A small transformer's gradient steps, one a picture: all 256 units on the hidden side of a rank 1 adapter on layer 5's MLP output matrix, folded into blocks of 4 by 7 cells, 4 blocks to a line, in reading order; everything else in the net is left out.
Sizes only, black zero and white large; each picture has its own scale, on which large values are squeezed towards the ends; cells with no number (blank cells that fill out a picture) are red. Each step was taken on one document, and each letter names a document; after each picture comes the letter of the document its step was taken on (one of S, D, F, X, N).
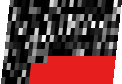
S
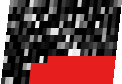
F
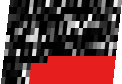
S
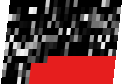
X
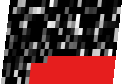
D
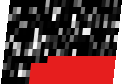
X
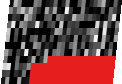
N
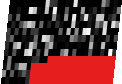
X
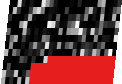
D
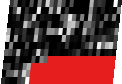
N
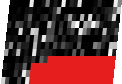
S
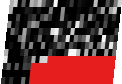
F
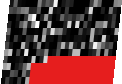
N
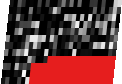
S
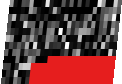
S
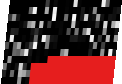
X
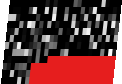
X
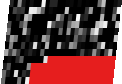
D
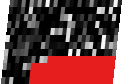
F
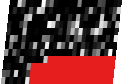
D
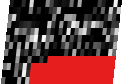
S
